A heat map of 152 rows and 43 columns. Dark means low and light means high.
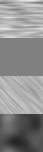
It is made of 4 by 1 panels. Panel 1,1: high, streaked across. Panel 2,1: middling, flat. Panel 3,1: high, slanting down to the right, faint in contrast. Panel 4,1: low, smooth.
